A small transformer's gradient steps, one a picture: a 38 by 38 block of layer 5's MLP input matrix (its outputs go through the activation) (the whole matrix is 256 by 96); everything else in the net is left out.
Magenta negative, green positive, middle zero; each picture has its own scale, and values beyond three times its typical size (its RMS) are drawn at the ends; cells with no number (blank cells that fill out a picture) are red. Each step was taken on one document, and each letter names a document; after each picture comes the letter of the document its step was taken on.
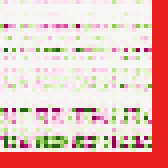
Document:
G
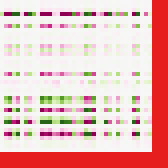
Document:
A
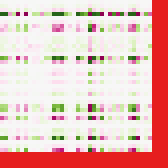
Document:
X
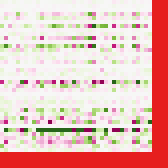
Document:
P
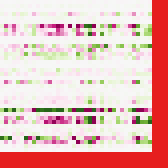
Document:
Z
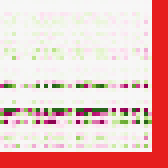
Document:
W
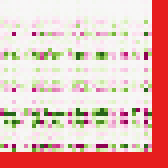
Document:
W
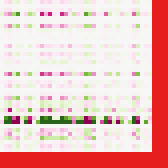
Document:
A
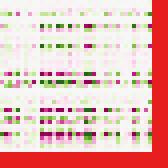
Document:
A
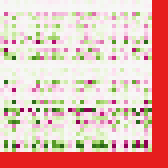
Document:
W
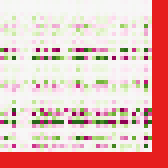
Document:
W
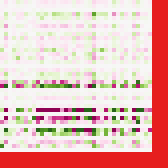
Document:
P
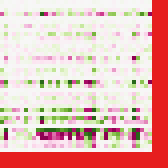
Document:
P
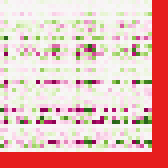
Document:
G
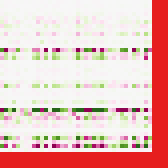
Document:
W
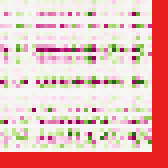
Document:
P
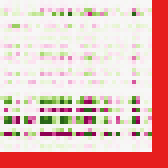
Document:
A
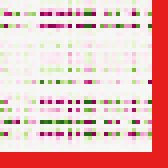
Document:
A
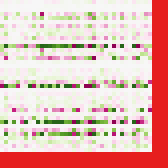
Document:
P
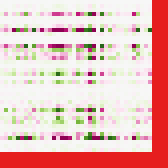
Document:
Z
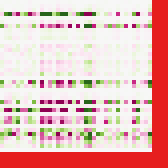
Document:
A
